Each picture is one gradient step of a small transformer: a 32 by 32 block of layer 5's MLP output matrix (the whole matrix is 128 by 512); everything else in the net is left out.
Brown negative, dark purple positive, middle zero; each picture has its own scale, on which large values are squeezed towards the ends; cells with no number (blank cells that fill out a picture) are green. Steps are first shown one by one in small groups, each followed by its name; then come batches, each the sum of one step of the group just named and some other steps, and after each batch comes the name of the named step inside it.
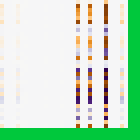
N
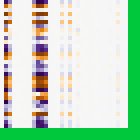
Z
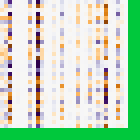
N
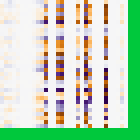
N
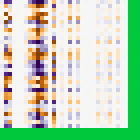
Z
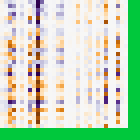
N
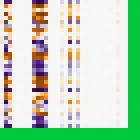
Z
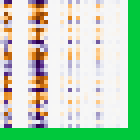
Z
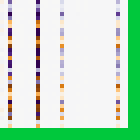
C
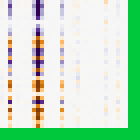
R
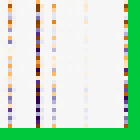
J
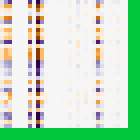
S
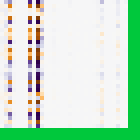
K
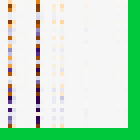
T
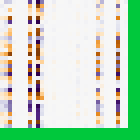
K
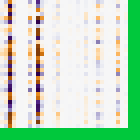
S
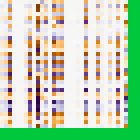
J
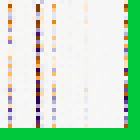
J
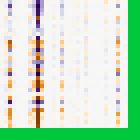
R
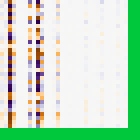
K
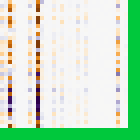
T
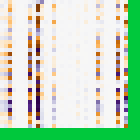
J
